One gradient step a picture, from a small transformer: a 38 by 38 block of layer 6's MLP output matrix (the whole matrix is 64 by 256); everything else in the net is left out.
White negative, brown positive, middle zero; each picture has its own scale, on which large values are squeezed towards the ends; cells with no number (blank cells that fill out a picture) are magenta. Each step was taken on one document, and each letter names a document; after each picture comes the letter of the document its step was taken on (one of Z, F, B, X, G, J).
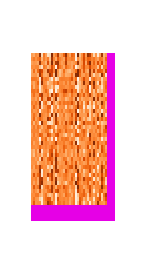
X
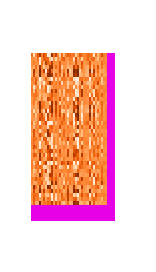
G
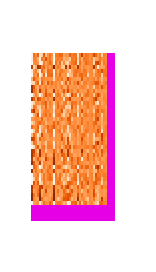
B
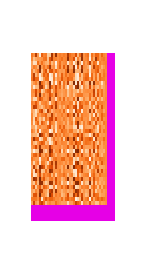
G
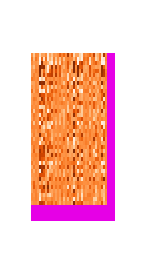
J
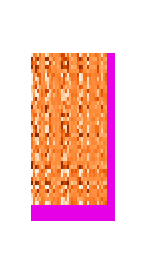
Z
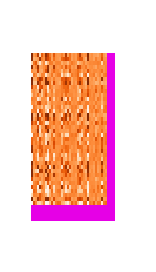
Z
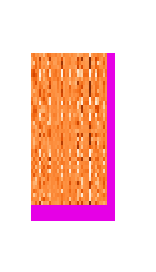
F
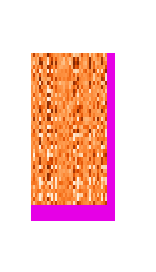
J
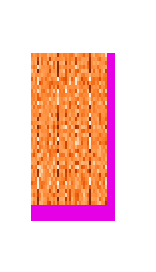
X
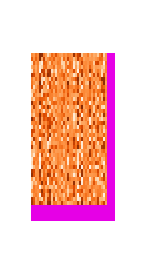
J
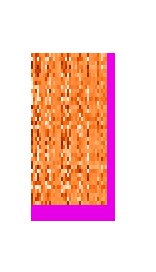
Z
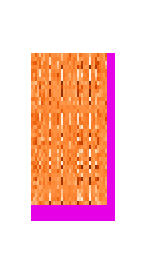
F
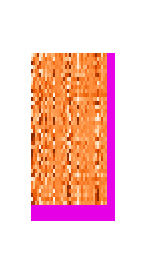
B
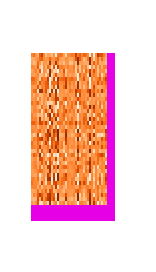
X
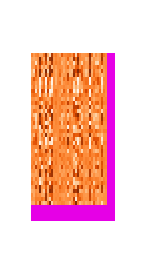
G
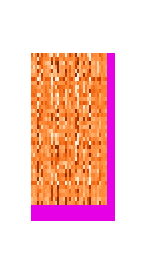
X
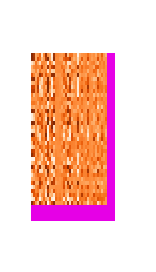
B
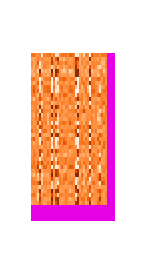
X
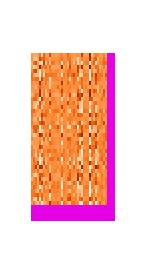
F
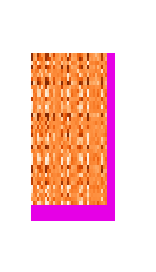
Z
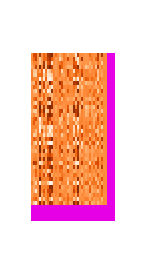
G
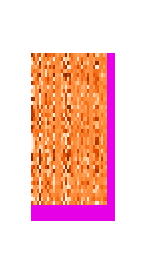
B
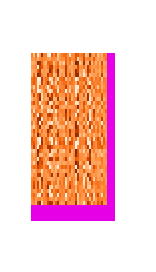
X
